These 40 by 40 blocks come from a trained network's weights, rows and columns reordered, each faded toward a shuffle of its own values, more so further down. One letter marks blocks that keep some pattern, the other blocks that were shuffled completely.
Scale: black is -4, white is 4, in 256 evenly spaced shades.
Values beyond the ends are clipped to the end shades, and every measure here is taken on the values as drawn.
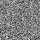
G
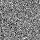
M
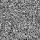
G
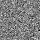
M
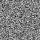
G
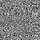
G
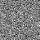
G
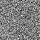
M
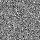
M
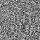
G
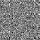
G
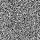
M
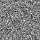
G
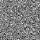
G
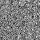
G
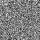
M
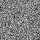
M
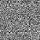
G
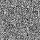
G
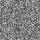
G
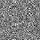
G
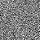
G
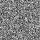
M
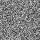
M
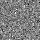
M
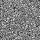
M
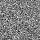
M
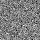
M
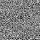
G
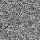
G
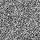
M
